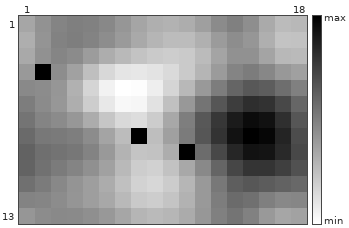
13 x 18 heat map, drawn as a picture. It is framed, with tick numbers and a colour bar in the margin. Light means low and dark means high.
Lone odd cells: 3, each higher than its neighbours. Ninth with the highest average: middle right. Roughest part: centre. Grain: blotchy.
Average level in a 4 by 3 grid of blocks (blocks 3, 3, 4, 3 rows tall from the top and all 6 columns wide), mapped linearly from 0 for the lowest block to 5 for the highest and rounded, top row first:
2 1 1 | 1 0 3 | 2 2 5 | 2 1 3
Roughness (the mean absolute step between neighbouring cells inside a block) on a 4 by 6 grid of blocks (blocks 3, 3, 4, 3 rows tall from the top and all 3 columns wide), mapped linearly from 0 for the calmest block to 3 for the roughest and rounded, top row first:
000000
210111
013311
000001
